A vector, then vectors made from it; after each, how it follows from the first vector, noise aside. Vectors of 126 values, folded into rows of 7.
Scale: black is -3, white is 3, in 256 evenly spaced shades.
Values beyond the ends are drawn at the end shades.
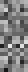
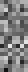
copied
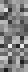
copied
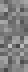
shrunk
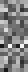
copied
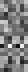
copied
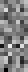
copied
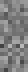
shrunk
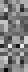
copied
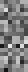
copied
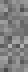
shrunk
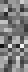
copied
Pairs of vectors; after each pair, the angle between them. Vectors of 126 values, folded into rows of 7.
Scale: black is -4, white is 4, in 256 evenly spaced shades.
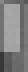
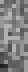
partly aligned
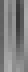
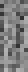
partly aligned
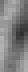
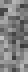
partly aligned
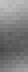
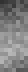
nearly opposite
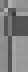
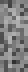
partly opposed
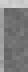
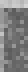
nearly parallel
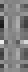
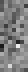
orthogonal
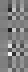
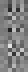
nearly parallel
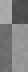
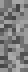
orthogonal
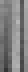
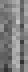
nearly parallel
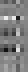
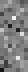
orthogonal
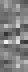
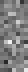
partly aligned
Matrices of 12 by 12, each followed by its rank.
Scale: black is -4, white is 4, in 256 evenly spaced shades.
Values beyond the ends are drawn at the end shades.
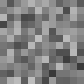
full rank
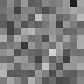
full rank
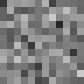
full rank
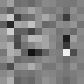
two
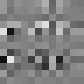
two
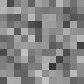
full rank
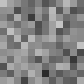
full rank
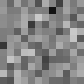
full rank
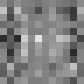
two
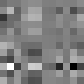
two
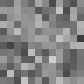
full rank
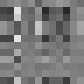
two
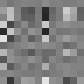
two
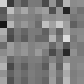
two
